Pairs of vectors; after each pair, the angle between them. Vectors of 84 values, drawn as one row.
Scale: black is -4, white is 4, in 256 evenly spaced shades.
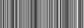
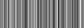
partly opposed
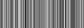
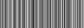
partly opposed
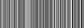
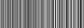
partly opposed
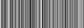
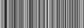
partly aligned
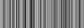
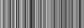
nearly parallel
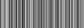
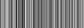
nearly parallel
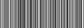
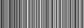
partly opposed
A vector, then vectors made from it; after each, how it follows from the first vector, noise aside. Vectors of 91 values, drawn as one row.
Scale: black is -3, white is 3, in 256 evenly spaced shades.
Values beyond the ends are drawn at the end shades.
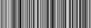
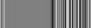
partly zeroed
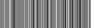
partly zeroed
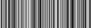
wrapped around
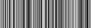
wrapped around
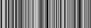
wrapped around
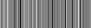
partly zeroed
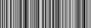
wrapped around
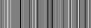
partly zeroed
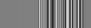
partly zeroed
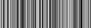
wrapped around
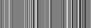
partly zeroed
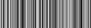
wrapped around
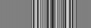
partly zeroed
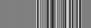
partly zeroed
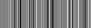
partly zeroed
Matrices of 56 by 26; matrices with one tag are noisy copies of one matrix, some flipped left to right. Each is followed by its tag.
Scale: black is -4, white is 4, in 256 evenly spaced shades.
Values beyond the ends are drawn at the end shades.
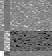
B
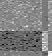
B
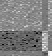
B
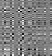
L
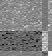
B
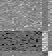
B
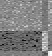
B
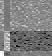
B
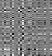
L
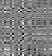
L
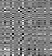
L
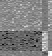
B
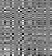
L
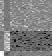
B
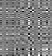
L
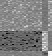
B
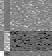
B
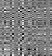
L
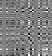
L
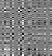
L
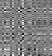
L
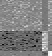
B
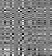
L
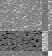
B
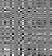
L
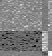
B
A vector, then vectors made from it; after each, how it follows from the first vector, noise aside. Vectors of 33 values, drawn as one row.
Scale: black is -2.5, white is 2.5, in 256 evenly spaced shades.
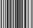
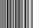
partly zeroed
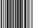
copied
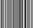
partly zeroed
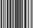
copied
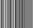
partly zeroed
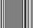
partly zeroed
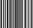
copied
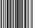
copied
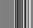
partly zeroed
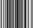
copied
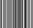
partly zeroed
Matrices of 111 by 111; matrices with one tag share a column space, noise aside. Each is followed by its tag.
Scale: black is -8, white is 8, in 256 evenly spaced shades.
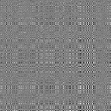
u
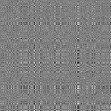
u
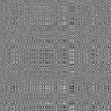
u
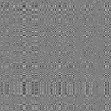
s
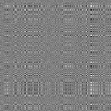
s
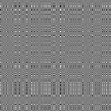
s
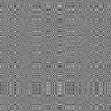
s
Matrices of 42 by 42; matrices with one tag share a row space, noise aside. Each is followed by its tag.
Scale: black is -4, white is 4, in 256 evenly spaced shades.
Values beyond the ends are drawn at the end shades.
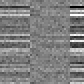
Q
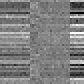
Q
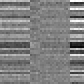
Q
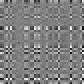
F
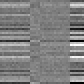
Q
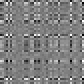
F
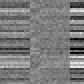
Q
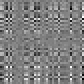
F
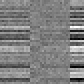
Q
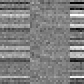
Q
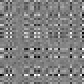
F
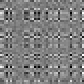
F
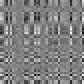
F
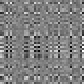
F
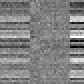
Q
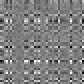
F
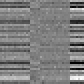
Q
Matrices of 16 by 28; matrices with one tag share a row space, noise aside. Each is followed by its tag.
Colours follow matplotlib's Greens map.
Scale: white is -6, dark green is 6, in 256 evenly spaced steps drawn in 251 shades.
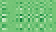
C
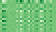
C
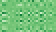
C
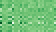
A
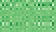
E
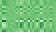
C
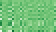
A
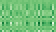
E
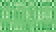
E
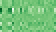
A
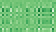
E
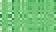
A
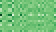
A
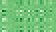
C
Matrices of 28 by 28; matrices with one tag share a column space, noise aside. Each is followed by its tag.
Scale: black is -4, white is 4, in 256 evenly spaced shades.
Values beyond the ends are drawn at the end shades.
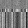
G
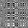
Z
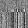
G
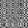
Z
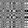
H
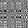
H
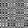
Z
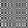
Z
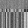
G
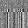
G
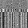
G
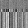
G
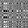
H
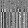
G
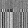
G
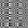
Z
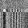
G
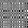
H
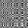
Z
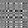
H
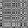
Z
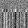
G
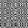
Z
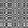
Z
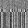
G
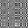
Z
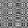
Z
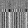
G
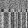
G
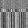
G
